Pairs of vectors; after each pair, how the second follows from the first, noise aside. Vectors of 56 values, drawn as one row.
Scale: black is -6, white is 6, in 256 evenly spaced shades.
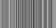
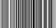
scaled up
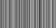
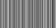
wrapped around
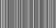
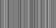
partly zeroed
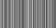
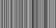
sign-scrambled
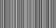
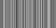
sign-scrambled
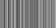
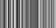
scaled up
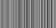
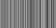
sign-scrambled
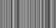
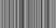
wrapped around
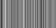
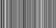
sign-scrambled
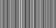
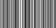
scaled up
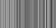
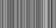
sign-scrambled
